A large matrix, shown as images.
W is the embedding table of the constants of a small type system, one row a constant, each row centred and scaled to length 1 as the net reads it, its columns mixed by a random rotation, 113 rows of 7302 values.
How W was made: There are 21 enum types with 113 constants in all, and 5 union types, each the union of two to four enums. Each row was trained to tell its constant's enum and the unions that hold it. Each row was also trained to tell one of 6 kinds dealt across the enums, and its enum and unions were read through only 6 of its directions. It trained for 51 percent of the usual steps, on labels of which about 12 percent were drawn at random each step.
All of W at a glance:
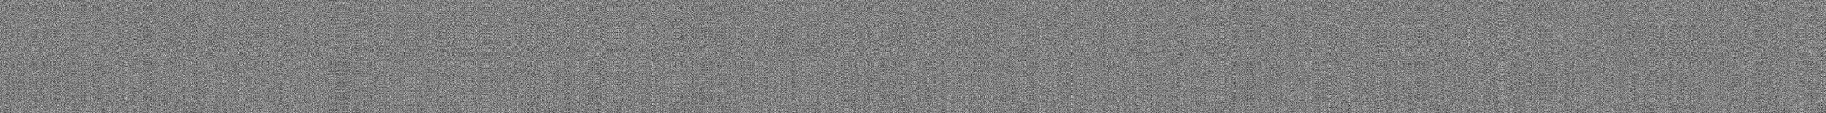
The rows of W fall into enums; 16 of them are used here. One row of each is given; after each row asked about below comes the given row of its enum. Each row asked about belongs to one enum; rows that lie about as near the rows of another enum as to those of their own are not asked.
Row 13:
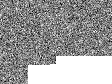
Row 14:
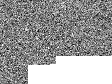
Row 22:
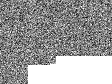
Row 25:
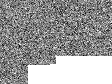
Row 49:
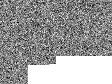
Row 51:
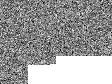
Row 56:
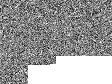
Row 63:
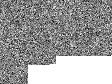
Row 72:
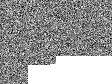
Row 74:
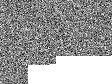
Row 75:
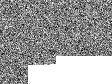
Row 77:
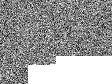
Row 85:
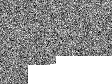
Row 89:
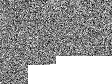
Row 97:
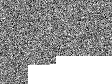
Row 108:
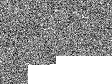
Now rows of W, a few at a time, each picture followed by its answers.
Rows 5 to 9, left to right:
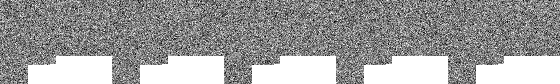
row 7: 85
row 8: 89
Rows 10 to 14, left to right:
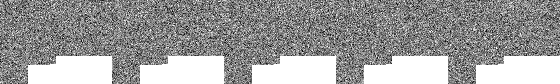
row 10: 89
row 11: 25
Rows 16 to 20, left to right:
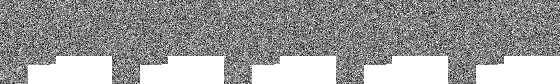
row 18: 49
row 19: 56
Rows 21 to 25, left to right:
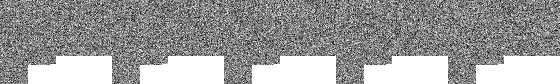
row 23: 63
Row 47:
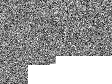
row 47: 89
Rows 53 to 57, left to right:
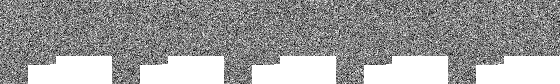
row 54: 85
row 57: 75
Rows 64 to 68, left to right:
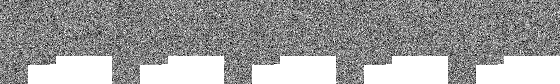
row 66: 108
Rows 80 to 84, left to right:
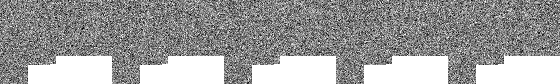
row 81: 85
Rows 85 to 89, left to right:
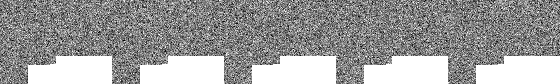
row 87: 74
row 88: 22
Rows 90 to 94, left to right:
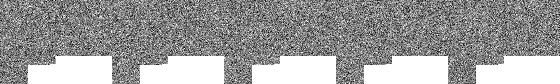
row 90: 25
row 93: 56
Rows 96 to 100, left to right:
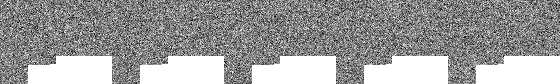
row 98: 89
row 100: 51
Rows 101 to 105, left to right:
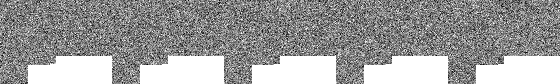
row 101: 22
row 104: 74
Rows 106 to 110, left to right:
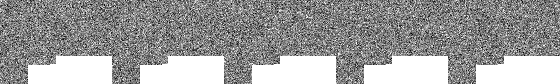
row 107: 85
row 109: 74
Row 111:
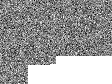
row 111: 49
